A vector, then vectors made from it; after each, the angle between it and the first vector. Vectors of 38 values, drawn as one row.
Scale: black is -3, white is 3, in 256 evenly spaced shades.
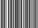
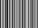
nearly opposite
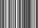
orthogonal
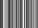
orthogonal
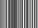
orthogonal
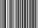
orthogonal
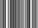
partly aligned
